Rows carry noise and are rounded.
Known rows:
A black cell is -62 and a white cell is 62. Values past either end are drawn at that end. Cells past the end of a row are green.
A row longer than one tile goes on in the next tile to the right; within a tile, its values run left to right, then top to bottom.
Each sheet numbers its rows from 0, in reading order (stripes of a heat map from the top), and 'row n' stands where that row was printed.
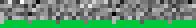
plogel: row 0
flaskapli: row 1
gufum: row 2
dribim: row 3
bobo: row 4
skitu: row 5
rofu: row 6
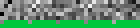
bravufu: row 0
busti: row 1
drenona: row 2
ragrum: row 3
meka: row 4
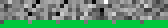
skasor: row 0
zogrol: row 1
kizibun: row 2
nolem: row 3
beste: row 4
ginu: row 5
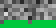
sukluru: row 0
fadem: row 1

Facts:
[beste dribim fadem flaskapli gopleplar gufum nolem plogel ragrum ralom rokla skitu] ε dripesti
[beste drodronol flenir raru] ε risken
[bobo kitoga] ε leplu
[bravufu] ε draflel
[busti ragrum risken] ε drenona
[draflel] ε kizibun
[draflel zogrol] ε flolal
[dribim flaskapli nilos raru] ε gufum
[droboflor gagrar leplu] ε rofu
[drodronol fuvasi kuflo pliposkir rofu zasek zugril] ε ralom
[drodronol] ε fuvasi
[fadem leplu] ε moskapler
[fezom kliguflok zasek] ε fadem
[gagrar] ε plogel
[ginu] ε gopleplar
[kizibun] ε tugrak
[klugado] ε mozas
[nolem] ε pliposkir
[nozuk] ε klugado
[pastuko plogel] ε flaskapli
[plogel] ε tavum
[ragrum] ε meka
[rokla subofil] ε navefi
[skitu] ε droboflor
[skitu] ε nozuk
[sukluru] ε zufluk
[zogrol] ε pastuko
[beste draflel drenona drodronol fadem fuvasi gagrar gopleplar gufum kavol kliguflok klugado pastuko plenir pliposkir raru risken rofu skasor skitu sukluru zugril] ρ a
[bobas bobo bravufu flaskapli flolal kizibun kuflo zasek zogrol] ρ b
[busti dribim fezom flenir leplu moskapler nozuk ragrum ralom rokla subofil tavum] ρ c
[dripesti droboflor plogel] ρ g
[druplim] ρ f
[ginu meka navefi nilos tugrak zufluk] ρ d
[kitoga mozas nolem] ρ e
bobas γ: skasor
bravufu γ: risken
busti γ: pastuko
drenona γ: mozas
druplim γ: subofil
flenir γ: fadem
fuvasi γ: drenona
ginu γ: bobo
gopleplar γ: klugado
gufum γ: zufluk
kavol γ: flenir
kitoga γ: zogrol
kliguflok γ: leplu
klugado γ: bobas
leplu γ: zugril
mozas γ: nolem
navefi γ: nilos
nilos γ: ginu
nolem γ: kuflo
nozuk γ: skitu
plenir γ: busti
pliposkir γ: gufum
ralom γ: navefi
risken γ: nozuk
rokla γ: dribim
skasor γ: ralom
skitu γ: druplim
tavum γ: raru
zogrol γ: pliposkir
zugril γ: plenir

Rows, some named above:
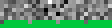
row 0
gopleplar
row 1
kitoga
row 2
zogrol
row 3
gufum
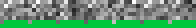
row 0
dribim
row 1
busti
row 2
navefi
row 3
fezom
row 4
plogel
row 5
rokla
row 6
nilos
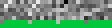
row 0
tavum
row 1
flenir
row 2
kuflo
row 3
drenona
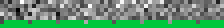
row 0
mozas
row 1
bobas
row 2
moskapler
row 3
ralom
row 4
subofil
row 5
ragrum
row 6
gagrar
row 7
skitu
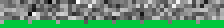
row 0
drodronol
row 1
tugrak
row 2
dripesti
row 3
nozuk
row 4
drenona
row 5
moskapler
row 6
dribim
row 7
zasek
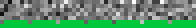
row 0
draflel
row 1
pastuko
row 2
leplu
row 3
skitu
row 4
druplim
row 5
droboflor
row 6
risken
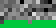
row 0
klugado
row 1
zufluk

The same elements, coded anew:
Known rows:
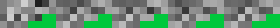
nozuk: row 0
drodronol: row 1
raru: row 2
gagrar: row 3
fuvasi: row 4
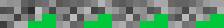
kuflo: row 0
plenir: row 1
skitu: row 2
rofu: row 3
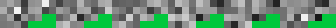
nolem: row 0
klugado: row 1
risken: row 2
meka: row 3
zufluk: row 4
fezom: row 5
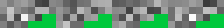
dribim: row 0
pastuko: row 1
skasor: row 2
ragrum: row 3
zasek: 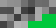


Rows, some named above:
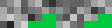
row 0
nilos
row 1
risken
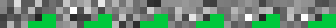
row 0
druplim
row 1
mozas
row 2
subofil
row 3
ralom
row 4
busti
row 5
flenir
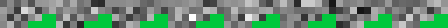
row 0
draflel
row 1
subofil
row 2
bobas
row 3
ragrum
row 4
tavum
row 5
dripesti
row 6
bobo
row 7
risken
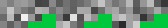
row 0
dribim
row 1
drenona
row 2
nilos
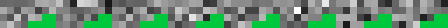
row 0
gufum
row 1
plogel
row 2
sukluru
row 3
leplu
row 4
flaskapli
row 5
kitoga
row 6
navefi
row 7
zufluk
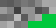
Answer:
skitu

